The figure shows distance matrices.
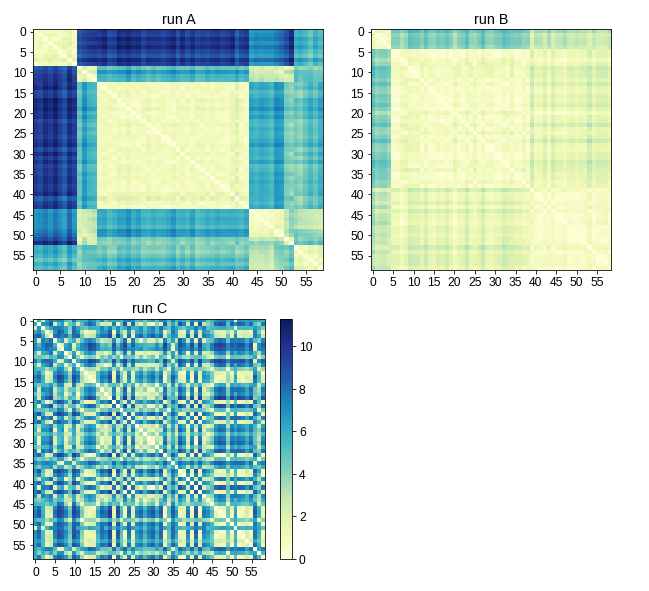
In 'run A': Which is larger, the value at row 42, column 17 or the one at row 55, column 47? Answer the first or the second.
the second
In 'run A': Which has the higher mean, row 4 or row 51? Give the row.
4
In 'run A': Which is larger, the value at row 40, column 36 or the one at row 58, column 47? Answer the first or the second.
the second
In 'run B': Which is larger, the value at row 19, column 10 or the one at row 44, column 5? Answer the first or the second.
the second
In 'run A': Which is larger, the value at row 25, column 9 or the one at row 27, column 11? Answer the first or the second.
the second
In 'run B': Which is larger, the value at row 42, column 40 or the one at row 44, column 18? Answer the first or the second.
the second
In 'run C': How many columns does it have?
59
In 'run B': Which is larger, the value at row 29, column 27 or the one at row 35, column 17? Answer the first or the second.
the first
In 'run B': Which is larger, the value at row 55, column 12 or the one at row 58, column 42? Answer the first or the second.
the first
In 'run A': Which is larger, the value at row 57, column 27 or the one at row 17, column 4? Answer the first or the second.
the second
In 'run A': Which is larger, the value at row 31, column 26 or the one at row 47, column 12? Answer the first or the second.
the second
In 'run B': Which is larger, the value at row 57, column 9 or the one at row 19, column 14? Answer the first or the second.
the first
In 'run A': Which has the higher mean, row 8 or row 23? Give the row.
8
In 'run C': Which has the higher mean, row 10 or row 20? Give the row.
10
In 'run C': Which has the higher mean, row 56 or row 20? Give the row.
56
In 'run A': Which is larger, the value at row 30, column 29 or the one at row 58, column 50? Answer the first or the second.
the second
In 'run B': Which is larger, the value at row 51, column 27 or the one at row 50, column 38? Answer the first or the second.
the first
